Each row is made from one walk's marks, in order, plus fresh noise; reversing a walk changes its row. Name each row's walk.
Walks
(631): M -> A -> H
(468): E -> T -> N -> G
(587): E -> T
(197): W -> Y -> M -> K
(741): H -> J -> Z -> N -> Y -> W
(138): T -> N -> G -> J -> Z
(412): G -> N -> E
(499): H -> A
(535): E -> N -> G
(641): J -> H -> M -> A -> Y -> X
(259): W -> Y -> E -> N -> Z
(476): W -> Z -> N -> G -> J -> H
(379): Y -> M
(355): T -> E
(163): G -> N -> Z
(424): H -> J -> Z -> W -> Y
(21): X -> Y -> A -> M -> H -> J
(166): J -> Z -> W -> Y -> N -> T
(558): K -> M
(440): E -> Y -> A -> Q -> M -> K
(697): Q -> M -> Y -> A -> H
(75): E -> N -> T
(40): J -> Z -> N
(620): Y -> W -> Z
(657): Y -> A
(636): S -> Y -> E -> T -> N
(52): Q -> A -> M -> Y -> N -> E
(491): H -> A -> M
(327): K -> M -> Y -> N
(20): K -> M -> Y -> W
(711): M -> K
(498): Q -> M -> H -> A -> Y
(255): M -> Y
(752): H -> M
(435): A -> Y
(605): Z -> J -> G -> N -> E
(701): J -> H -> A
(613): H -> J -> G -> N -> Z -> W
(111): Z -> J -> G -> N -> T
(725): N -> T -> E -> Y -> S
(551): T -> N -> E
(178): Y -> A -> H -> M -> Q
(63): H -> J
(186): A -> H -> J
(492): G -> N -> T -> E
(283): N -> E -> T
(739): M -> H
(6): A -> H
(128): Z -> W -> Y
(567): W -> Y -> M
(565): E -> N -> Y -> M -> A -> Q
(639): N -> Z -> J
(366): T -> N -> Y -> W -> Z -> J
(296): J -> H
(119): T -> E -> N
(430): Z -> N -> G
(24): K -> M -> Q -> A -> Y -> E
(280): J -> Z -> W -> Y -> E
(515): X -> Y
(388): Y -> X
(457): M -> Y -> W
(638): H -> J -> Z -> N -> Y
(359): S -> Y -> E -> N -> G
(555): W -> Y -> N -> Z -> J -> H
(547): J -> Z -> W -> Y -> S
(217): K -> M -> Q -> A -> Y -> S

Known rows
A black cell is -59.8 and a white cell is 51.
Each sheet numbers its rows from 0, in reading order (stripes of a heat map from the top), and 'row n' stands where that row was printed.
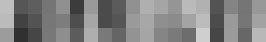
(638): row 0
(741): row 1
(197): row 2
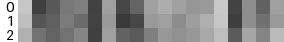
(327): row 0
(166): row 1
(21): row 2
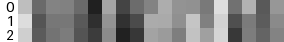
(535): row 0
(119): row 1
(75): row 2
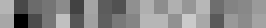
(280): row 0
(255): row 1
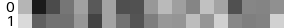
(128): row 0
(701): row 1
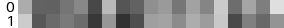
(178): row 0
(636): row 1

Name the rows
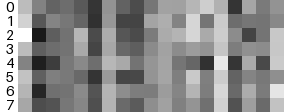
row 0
(639)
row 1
(551)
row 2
(657)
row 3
(697)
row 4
(711)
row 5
(492)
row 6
(491)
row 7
(440)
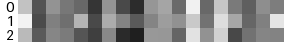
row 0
(355)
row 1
(499)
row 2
(587)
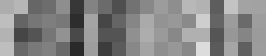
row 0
(63)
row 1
(359)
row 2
(424)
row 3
(468)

